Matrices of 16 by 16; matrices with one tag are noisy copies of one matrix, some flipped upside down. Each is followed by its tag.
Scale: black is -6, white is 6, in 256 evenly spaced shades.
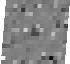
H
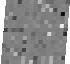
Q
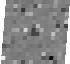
H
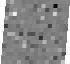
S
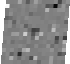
H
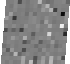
Q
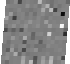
Q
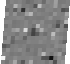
H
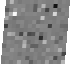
S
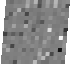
Q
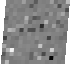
S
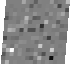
S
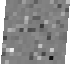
S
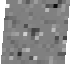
H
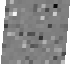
S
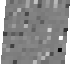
Q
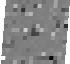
H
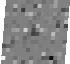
H
